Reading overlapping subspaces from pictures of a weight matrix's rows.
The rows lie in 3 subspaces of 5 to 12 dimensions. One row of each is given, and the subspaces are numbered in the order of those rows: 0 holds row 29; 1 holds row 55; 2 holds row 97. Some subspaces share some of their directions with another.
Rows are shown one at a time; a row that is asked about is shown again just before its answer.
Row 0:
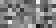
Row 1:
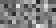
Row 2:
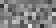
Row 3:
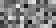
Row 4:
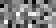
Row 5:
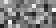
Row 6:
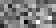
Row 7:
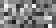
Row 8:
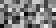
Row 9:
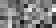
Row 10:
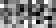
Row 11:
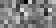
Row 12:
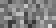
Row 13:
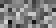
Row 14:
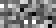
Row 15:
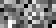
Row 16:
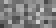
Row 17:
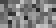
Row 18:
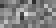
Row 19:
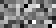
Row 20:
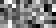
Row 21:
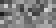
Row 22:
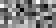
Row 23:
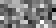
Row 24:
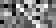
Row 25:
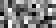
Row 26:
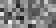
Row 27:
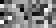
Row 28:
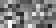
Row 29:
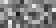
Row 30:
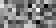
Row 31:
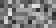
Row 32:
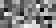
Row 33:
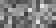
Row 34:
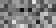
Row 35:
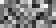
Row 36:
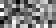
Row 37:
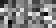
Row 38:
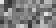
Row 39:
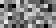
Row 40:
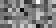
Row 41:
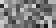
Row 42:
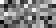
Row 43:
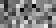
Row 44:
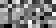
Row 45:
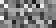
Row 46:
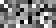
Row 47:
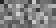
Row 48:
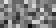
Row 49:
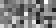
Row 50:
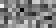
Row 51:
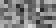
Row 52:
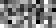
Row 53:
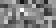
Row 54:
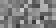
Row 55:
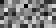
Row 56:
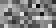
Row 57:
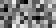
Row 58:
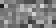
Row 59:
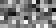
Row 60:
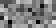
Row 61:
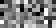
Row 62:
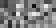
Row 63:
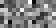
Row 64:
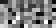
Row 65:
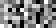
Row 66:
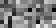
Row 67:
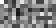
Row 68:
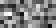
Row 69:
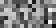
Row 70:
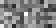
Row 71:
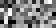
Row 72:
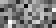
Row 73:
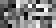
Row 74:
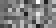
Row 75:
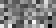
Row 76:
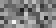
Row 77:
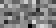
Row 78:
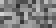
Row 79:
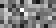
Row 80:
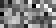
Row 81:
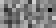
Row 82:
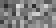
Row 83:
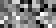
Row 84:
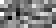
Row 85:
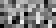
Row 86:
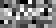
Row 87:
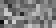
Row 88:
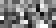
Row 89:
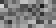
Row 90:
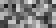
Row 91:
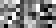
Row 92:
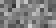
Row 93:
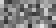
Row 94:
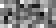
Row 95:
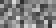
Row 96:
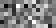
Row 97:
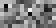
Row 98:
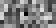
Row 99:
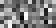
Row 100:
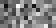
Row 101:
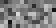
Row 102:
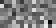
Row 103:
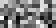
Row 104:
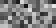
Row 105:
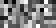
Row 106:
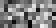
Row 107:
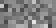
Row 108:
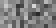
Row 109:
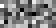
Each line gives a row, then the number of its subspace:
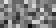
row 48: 0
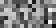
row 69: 2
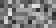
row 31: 1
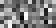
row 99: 2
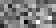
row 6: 2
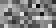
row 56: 2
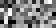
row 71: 1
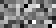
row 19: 1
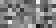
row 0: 0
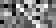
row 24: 0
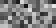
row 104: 1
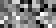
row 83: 1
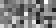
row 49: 0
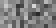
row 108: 0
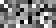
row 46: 1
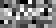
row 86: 2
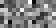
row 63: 1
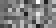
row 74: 0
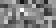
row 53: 2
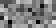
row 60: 1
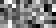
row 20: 1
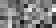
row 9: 1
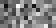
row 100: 0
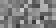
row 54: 1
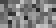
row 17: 0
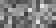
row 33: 1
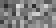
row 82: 0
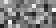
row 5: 0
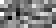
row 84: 2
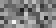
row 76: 1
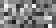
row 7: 0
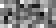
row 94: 1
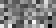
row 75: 1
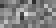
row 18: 2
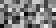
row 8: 0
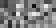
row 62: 0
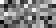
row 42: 1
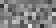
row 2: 1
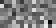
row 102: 2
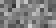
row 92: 2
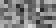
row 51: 0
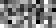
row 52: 0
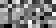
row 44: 1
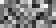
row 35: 1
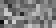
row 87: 2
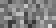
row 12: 1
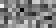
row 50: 0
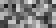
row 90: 1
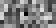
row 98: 2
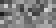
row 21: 2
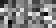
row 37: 1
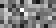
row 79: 0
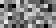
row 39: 2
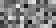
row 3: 2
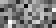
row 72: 1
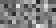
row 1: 0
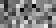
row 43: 0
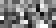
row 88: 1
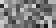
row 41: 2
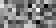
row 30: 2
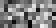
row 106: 1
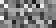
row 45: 1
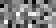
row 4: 0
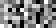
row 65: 0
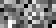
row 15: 1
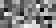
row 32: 2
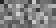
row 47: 1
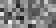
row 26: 2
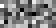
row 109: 0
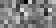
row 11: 2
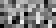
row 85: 2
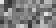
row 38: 1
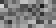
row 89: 1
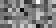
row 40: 0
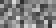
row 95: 2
